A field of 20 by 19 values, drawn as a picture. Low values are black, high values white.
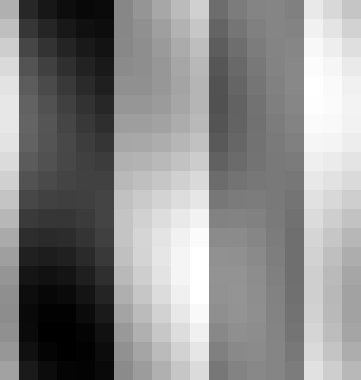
Ninth with the lowest average: bottom left. Lone odd cells: none. Stripes: upright, repeating 2 times.
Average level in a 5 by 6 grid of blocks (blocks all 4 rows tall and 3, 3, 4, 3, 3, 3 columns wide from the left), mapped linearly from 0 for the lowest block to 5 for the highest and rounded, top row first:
2 0 3 3 3 5 / 3 1 3 2 2 5 / 2 1 4 3 2 4 / 1 1 4 4 2 4 / 1 0 4 3 3 4
